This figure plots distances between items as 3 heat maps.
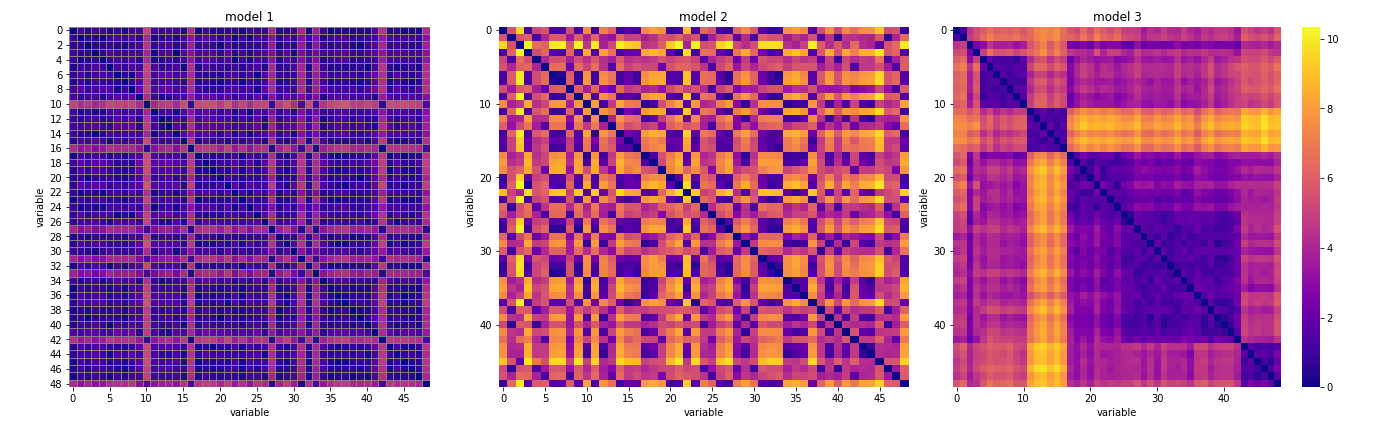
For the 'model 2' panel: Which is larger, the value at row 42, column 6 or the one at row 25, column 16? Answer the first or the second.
the first
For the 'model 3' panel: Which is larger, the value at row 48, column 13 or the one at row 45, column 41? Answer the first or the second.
the first
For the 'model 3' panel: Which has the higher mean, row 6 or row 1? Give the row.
1
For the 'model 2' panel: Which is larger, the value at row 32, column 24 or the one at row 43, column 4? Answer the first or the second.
the first
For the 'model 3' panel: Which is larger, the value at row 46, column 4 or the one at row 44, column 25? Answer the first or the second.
the first
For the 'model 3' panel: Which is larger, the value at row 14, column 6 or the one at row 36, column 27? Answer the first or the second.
the first
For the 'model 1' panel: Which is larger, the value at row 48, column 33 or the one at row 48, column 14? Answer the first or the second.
the second
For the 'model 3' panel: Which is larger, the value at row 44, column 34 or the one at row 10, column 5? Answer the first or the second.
the first
